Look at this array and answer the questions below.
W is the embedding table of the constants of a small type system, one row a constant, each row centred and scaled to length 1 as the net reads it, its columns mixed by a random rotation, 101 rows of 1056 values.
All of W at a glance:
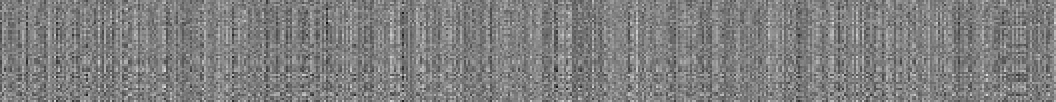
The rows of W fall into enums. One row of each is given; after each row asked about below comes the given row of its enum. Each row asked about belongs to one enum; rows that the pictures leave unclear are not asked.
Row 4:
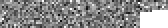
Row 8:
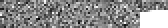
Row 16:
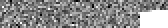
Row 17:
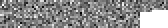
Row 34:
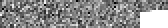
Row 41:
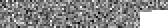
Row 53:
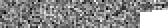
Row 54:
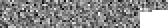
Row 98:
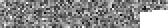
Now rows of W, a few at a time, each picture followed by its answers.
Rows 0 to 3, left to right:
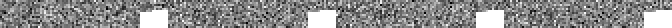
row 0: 53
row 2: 34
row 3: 41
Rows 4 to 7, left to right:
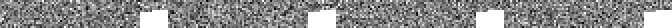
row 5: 53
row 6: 17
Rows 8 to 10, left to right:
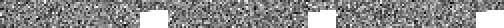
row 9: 4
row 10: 34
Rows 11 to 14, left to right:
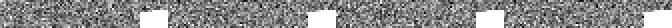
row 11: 98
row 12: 16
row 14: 16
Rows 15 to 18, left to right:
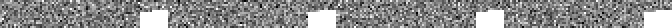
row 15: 4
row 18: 41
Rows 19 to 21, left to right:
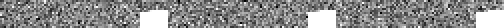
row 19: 8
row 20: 16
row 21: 98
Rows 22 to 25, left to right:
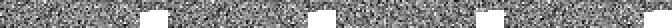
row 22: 8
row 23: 8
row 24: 54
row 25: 8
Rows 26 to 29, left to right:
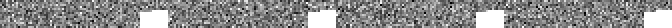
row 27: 4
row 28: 34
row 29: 17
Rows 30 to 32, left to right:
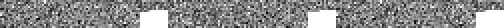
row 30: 8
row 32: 8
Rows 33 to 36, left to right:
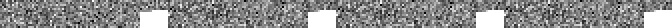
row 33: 41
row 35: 34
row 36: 34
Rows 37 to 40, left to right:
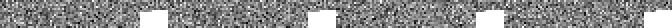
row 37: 41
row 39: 8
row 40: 17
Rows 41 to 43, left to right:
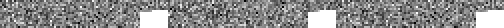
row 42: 34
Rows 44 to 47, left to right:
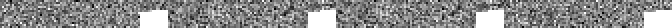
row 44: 16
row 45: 53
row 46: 53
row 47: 41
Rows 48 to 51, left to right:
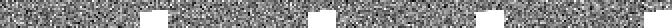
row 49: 17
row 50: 16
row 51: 4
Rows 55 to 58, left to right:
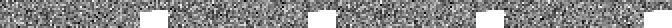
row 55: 41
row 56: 34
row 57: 34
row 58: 8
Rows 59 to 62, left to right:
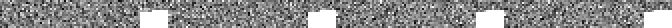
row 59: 54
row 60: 17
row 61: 8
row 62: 8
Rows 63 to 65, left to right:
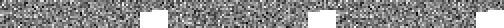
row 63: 17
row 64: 41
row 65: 17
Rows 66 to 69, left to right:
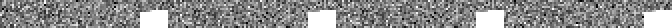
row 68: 41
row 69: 16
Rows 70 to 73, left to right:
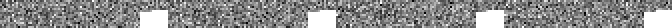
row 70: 41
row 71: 41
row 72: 34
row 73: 17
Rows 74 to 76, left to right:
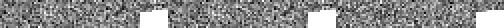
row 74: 53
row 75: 53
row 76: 34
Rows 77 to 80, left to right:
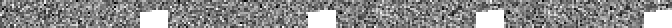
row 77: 34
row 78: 16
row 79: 53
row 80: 53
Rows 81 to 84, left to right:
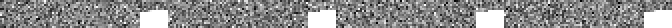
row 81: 8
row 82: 4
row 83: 54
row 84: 34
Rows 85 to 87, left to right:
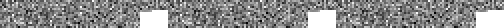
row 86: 41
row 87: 41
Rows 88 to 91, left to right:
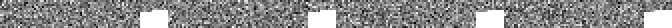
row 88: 17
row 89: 4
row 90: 41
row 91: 34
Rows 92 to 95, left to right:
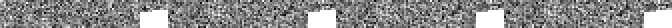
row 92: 98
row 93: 53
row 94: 53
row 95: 53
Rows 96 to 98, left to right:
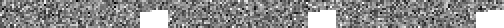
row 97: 4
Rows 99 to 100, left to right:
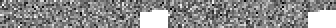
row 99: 17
